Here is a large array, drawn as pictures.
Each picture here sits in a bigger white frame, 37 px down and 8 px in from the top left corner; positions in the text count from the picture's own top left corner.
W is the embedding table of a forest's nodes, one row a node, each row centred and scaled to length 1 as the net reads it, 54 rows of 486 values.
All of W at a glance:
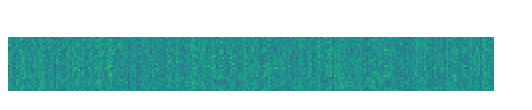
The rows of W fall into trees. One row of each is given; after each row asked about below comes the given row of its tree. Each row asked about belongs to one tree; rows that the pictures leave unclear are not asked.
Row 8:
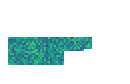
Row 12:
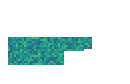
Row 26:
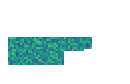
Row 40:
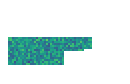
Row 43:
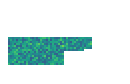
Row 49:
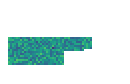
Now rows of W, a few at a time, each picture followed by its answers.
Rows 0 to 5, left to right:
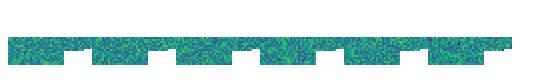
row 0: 40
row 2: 26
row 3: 8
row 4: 43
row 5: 12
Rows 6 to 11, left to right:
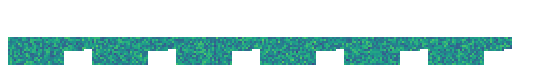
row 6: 49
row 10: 8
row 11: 12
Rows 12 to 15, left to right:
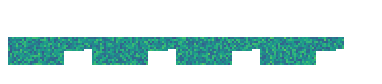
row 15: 40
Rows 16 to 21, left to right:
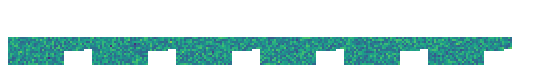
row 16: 12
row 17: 43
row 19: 26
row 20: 12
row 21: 26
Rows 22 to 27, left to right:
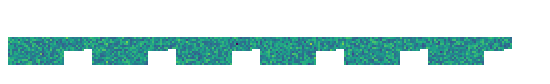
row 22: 49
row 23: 26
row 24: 49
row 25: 43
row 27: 26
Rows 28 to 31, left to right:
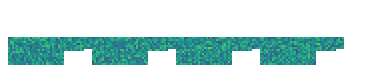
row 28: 12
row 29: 12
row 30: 26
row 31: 26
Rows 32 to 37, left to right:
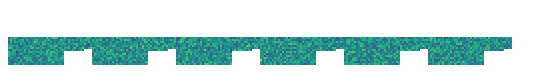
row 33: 12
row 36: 12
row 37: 26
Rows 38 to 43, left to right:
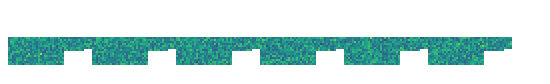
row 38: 12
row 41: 49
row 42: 8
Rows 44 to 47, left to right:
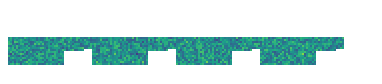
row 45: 8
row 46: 8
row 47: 26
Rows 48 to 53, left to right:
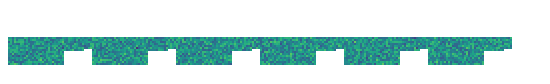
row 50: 26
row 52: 40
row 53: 12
